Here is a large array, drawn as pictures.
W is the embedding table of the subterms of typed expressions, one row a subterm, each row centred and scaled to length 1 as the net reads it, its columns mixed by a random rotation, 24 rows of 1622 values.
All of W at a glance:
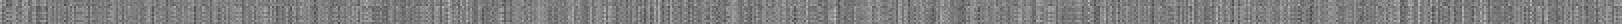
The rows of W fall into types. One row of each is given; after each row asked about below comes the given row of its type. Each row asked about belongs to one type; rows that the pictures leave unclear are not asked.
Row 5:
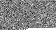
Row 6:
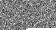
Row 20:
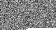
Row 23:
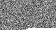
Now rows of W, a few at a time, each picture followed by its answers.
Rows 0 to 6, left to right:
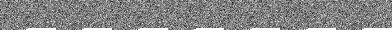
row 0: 20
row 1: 6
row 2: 20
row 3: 23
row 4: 20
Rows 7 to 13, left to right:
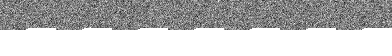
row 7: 6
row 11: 23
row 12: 6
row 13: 20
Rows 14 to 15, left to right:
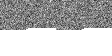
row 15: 23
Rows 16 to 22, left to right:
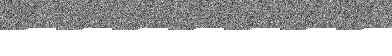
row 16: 5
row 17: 23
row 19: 23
